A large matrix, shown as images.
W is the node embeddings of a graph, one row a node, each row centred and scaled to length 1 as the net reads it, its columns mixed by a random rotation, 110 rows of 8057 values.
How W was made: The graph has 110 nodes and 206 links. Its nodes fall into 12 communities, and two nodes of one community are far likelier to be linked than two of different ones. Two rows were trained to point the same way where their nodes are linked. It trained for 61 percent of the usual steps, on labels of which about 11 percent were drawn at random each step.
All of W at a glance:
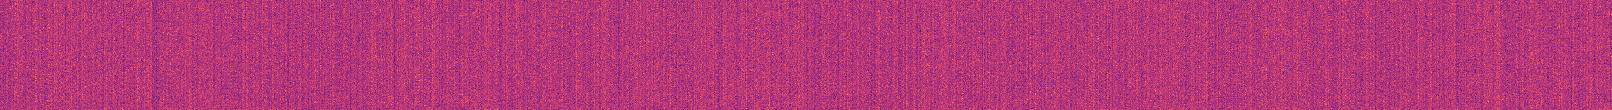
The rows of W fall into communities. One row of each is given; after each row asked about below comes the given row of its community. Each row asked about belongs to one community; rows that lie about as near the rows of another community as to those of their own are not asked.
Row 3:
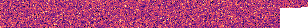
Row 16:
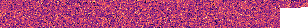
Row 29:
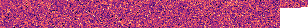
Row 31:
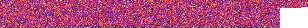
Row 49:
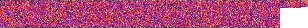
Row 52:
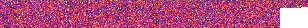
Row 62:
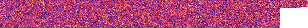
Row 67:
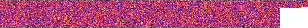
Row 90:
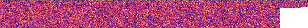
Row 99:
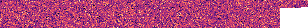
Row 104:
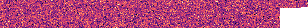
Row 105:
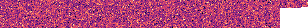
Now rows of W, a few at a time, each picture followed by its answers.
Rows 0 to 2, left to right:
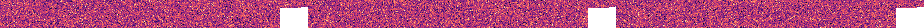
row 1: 52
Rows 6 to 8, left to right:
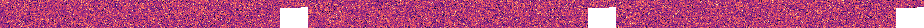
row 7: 90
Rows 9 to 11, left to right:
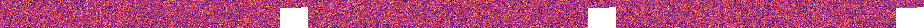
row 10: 49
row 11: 52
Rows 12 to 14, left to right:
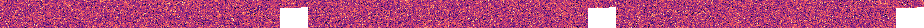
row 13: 105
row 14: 104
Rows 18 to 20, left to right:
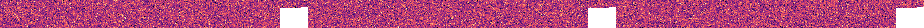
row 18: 99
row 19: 31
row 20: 49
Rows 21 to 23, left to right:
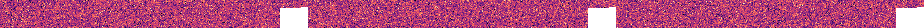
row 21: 90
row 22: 67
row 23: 16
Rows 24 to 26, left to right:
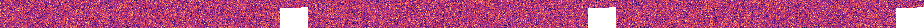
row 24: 62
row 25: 90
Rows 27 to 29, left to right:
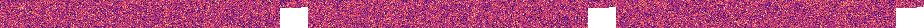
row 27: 49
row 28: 49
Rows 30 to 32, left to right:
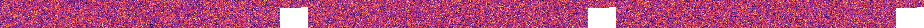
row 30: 16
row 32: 99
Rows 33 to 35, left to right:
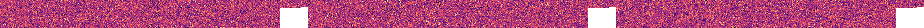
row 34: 31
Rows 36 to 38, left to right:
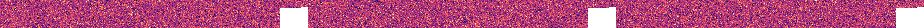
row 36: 67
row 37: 3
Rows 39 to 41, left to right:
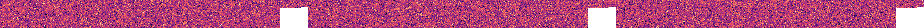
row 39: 31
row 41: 104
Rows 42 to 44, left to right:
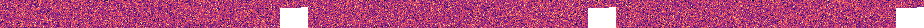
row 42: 90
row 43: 31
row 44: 3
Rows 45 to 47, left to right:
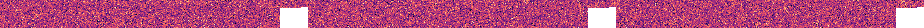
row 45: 104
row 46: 16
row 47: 105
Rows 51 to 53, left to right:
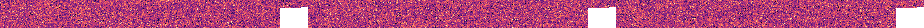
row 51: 49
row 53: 90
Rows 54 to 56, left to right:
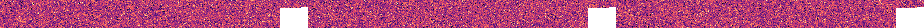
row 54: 52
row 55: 3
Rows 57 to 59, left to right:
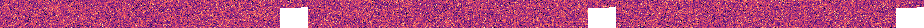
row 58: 52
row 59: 29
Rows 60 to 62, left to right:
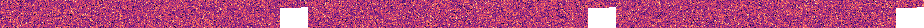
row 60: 3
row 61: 99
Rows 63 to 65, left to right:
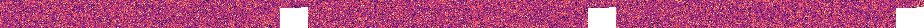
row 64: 49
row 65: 67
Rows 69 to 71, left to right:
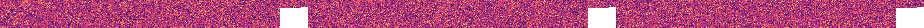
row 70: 29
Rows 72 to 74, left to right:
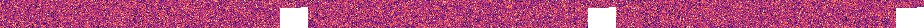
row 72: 104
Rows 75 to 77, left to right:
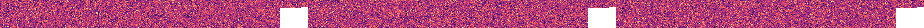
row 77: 104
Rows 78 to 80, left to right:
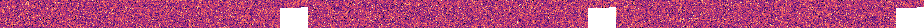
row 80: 49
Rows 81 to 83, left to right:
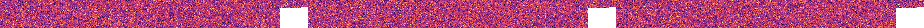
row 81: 90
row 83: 99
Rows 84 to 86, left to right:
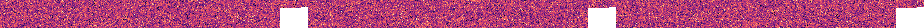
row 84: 3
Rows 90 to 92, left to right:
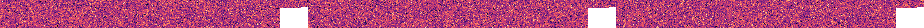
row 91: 52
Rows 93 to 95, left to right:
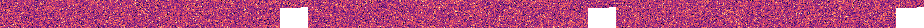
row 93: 104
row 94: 105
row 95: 3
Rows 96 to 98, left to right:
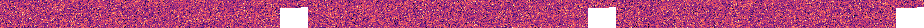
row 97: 90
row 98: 104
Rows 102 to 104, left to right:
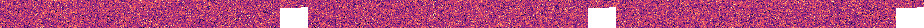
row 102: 29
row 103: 105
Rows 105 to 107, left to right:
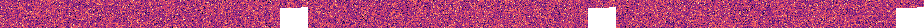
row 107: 52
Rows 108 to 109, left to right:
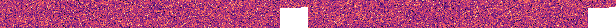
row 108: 31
